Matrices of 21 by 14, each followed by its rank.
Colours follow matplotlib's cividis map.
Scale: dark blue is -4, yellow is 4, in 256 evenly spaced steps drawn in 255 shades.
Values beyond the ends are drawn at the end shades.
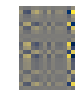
one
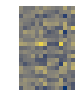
three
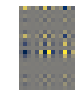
one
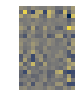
three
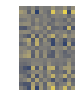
two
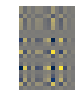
one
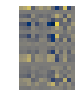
two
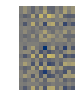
two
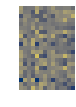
three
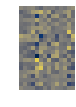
three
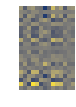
two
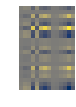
one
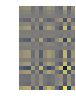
one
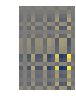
one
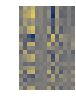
two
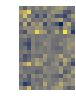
three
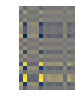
one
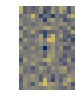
three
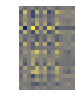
two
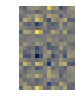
two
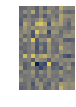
three
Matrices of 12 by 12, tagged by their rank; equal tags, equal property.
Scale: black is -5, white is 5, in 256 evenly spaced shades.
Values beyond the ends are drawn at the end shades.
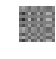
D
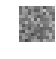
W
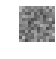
W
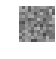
W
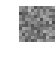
W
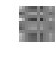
D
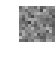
W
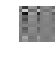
D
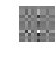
D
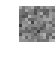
W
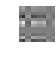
D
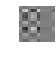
D
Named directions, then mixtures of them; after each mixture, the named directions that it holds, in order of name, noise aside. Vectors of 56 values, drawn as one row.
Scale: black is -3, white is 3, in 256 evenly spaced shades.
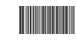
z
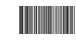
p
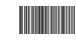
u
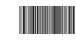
p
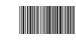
u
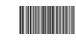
z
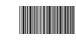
u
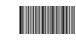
u, z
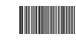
p, u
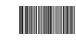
p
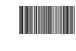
p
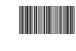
p, u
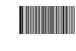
p, u, z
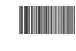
p, u, z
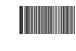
p, u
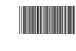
p, u, z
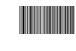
u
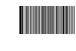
p, u, z
